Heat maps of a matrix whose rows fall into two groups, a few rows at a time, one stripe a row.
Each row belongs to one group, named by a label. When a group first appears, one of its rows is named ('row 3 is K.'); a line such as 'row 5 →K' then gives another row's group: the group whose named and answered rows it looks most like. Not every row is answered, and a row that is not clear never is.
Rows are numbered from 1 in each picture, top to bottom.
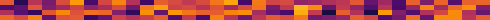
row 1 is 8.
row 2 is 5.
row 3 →5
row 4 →8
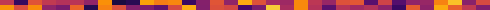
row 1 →5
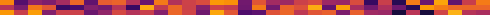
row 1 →8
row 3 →8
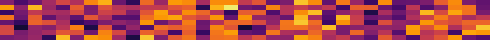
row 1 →5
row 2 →8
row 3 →5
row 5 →5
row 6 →8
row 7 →8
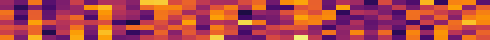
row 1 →5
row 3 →8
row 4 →8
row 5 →5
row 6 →8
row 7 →8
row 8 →8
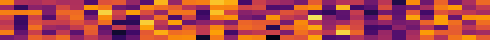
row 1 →8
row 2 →5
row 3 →8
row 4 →8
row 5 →5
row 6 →5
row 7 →5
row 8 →5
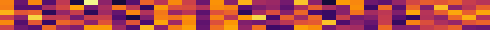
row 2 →8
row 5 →8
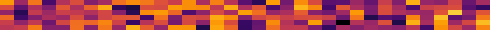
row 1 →8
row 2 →5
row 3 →5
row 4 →8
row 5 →8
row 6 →8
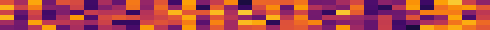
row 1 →8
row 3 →5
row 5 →5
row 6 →5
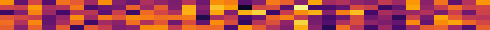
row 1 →8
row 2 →8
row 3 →5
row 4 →8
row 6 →5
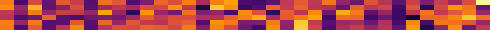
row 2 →8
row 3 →5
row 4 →5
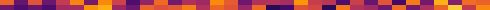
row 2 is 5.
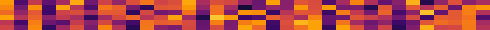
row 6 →5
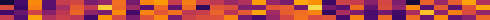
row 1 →5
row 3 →5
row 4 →8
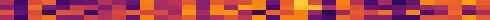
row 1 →5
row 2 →5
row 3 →8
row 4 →5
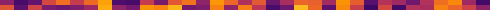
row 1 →5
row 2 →5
